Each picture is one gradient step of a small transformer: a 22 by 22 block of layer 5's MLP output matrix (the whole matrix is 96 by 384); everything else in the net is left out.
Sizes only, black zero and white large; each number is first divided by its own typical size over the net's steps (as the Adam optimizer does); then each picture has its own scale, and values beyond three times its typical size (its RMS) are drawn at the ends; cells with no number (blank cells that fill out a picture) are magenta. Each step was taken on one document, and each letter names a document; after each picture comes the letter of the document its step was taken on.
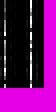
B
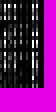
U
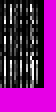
U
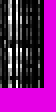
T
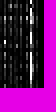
U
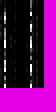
B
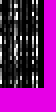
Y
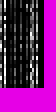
Y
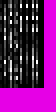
U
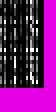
Y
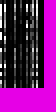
Y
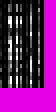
T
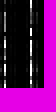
B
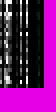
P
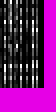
U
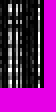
T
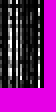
T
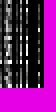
P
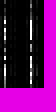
B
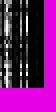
P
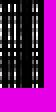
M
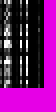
P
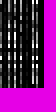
M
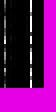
B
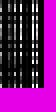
M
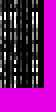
Y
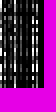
Y
